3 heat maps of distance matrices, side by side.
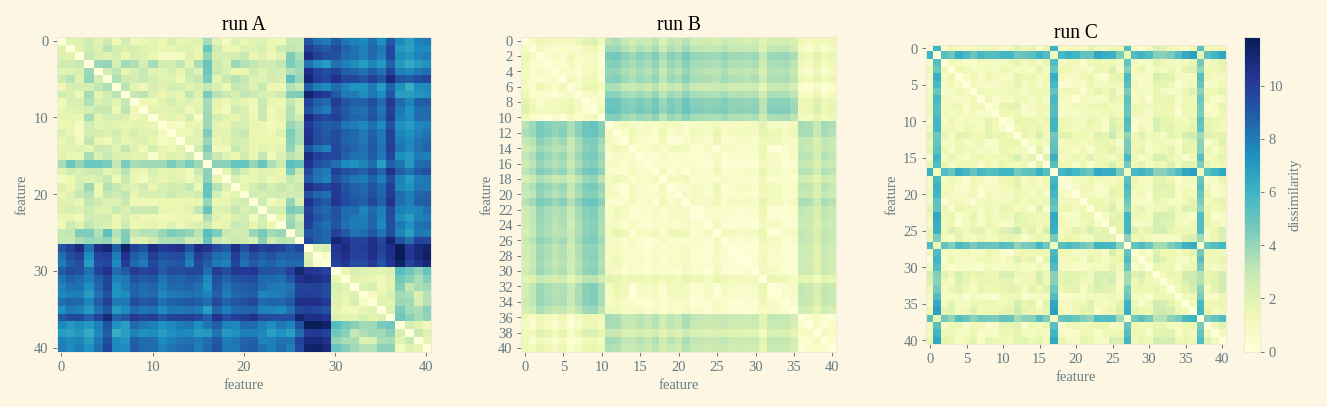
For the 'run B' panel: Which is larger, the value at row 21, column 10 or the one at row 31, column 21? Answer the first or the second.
the first
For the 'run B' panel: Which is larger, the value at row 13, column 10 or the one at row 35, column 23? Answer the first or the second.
the first
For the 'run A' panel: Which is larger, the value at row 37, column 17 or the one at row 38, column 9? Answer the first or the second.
the first
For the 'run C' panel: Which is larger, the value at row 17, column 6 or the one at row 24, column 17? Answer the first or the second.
the second
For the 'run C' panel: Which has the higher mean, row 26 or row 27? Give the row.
27
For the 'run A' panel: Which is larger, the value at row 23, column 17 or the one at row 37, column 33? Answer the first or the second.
the second
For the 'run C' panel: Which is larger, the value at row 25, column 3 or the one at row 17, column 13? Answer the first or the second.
the second
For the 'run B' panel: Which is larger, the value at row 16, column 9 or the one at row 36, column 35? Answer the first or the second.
the first
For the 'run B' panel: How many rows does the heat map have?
41
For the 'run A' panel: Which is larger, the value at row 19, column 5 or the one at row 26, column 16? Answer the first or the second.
the second
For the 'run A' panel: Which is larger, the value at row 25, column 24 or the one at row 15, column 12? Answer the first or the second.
the first
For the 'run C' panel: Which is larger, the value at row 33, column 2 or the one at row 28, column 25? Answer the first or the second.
the second
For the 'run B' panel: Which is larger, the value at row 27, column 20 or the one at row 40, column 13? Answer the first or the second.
the second
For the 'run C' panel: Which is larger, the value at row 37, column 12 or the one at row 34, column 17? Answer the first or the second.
the second
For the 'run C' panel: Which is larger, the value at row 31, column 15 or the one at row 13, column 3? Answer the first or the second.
the first
